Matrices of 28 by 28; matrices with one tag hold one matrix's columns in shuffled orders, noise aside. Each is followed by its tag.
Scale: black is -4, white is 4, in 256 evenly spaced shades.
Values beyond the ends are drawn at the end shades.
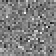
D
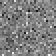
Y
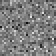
D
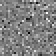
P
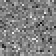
D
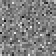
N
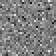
P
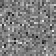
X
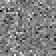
Y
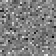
Y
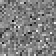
N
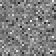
P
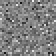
P
